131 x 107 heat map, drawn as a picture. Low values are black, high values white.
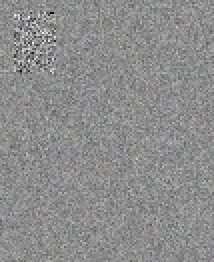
Fine speckle covers the field. The distribution is heavy-tailed on both sides. There is no overall slope. No regular stripes run through it. In the top left lies a patch that is rougher than the rest.
